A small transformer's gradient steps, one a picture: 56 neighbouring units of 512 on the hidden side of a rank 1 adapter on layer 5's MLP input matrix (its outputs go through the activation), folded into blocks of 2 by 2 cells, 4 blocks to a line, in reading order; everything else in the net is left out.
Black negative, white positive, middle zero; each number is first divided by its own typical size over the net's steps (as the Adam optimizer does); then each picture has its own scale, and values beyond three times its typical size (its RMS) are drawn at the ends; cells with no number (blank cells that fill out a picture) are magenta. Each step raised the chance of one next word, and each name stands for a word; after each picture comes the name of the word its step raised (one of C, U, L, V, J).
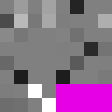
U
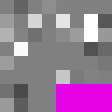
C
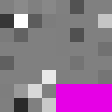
U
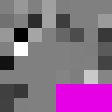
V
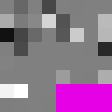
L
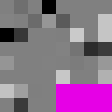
L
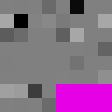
L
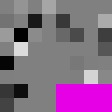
V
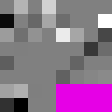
U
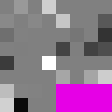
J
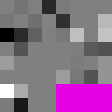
L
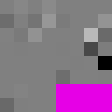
U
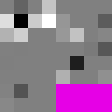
C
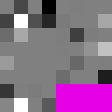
J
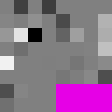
J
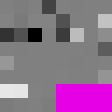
L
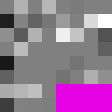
U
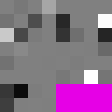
V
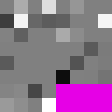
U
